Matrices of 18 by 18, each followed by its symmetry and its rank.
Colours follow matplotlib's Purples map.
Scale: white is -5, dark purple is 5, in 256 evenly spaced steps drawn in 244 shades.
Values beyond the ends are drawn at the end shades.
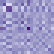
symmetric, rank three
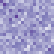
symmetric, full rank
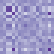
symmetric, rank two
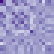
symmetric, rank three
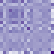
symmetric, rank two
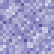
symmetric, full rank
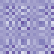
symmetric, rank two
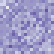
symmetric, full rank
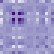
symmetric, rank two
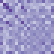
symmetric, rank three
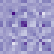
symmetric, rank three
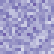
symmetric, full rank
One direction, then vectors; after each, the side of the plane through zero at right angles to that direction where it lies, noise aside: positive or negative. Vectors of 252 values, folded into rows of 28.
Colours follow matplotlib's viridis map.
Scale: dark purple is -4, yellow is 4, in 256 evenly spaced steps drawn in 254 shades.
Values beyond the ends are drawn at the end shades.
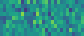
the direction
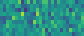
positive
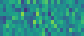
positive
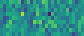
positive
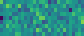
positive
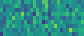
positive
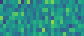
positive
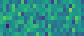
negative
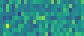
positive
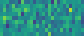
negative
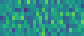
positive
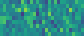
negative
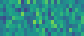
positive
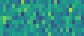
negative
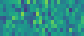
positive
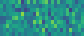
positive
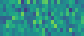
positive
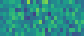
positive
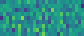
positive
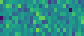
positive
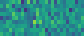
positive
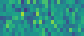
positive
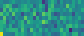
negative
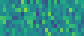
negative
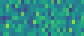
positive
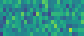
positive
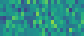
positive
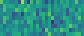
negative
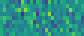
negative
